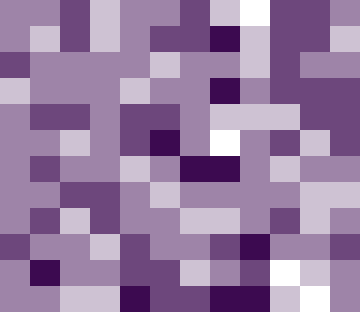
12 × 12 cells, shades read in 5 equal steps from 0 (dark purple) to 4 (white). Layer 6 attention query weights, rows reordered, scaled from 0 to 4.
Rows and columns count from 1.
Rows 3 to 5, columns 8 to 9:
2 3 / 0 2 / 3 3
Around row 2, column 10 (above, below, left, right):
1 1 3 1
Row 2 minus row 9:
0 2 -2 2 0 -1 -2 -3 1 0 -2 1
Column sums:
23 20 23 26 20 20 21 20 24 23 26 22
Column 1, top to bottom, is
2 2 1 3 2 2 2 2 2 1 2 2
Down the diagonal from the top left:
2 3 2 2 1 0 0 2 2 2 3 2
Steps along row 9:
down up down up same up same down down up down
